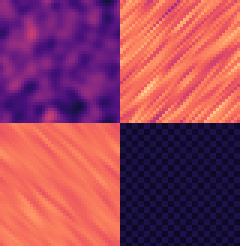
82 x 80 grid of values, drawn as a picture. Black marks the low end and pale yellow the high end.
The table splits into 2 rows of 2 panels. Panel 1,1: low, blotchy. Panel 1,2: high, slanting up to the right. Panel 2,1: high, slanting down to the right, faint in contrast. Panel 2,2: very low, checkered, faint in contrast.
